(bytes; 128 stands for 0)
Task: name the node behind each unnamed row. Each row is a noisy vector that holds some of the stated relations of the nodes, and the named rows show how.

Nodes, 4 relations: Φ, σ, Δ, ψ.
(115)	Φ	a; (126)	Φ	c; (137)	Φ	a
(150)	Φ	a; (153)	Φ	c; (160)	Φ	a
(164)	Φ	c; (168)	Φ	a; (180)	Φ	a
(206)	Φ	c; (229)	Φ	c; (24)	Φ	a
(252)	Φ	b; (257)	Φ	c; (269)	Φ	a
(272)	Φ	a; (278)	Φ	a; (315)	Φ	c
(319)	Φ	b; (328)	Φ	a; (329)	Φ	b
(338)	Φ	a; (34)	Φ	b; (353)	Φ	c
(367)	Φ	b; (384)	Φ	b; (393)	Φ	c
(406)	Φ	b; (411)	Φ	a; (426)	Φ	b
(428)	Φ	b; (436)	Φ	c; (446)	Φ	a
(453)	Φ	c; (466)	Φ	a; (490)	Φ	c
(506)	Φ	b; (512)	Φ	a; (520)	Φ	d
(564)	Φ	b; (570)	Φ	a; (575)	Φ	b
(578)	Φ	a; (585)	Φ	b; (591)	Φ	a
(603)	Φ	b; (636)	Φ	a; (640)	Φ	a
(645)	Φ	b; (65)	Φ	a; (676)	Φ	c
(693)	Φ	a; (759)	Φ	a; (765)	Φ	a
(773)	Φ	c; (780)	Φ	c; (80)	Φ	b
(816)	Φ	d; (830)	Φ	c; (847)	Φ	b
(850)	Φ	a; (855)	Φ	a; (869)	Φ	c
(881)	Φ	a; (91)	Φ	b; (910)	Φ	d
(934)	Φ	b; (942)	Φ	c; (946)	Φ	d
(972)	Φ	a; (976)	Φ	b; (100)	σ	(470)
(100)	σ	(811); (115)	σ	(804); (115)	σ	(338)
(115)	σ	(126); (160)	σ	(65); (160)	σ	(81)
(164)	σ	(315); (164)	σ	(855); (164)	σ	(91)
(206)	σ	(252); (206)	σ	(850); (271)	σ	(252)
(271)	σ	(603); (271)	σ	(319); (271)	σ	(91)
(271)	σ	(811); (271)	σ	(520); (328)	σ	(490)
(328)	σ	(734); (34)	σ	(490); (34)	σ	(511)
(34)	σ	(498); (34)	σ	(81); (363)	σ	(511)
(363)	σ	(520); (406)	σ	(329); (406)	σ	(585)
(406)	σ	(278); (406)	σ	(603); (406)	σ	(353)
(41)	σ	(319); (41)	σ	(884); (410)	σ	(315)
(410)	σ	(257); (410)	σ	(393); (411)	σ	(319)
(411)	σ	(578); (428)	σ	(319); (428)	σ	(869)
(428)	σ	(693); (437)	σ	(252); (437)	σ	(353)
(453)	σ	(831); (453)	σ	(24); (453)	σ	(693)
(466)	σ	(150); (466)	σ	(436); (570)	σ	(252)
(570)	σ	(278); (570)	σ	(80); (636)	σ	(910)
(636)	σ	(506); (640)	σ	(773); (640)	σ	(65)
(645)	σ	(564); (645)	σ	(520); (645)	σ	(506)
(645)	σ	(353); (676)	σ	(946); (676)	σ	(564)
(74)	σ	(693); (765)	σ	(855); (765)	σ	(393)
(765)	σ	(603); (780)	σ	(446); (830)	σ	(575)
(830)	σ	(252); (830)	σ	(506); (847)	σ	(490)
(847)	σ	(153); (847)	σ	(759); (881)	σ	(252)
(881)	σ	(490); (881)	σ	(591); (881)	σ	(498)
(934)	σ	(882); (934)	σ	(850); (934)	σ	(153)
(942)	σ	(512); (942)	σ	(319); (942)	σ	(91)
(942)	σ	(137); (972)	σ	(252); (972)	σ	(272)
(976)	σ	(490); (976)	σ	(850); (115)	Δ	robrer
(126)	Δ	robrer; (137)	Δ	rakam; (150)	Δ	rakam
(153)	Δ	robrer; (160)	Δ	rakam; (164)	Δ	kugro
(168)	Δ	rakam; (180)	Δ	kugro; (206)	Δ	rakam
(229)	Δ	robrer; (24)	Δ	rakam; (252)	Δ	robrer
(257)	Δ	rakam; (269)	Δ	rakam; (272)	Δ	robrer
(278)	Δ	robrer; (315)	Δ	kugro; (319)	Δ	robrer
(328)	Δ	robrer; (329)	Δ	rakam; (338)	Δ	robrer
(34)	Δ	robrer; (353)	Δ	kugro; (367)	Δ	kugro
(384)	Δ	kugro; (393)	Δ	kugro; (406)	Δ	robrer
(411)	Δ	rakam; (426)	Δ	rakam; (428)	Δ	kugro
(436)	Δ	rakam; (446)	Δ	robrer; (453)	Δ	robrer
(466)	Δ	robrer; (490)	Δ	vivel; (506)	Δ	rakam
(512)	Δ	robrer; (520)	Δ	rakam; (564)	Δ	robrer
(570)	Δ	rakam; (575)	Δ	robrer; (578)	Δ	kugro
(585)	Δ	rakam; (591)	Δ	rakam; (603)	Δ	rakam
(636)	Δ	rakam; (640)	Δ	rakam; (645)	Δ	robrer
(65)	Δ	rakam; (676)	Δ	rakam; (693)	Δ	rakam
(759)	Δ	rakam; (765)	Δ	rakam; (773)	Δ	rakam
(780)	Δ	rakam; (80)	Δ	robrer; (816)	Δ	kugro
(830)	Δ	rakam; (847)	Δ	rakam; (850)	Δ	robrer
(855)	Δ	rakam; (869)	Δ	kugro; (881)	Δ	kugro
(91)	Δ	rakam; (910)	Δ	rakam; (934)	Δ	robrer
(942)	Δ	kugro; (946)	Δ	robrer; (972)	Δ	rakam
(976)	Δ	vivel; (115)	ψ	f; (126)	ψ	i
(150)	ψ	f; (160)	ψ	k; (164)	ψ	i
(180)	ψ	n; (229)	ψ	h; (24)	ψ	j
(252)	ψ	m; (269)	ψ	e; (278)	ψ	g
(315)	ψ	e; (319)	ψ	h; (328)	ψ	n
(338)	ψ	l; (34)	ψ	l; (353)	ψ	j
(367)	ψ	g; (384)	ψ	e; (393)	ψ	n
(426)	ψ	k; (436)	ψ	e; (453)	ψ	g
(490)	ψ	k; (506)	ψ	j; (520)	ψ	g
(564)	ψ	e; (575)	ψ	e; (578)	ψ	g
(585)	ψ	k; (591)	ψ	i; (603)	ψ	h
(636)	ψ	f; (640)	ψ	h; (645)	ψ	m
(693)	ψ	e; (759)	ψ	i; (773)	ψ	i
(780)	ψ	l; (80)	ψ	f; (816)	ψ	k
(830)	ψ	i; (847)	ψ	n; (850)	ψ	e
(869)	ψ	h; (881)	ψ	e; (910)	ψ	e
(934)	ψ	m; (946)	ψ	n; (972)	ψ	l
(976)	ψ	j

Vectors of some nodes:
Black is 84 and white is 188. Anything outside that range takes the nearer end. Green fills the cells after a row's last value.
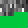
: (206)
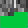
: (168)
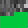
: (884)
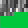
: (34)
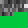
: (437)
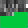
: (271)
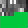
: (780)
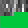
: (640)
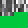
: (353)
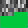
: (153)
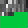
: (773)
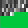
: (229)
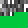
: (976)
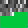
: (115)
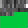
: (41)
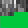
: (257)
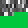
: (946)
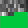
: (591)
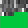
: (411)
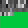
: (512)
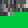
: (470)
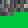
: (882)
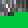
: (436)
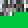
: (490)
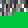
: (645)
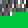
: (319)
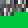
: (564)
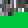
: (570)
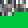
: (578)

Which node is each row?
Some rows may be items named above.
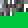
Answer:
(976)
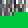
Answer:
(393)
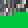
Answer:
(126)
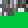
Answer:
(972)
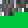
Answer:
(411)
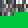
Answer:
(384)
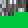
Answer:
(780)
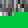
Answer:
(24)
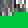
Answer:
(180)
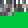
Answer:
(367)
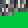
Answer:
(153)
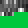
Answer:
(150)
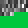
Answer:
(229)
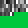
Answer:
(869)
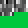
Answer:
(942)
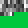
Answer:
(490)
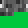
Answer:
(410)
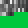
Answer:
(830)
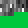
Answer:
(206)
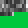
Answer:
(74)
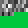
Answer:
(453)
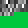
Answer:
(278)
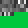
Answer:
(575)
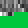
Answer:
(24)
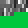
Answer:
(564)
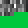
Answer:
(603)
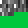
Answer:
(847)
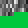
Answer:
(160)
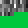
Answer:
(603)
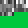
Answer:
(578)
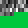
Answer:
(406)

